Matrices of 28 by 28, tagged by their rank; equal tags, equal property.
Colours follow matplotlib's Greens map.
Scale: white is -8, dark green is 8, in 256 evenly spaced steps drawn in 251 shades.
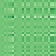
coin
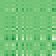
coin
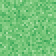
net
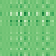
coin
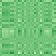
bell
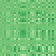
bell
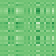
coin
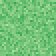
net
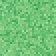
net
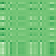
coin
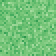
net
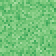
net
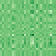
bell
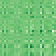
bell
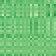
bell
